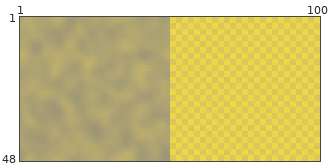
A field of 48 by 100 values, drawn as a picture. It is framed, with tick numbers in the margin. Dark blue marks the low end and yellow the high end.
It is made of 1 by 2 panels. Panel 1,1: high, blotchy, faint in contrast. Panel 1,2: very high, checkered, faint in contrast.
